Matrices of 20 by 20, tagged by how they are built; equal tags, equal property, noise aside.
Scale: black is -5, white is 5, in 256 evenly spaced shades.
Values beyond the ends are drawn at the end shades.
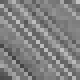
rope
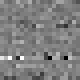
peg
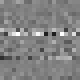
peg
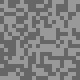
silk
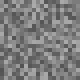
silk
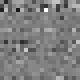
peg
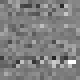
peg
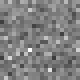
silk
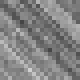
rope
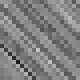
rope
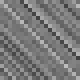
rope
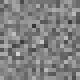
silk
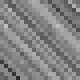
rope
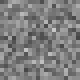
silk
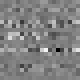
peg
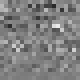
peg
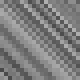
rope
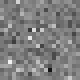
silk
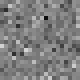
silk
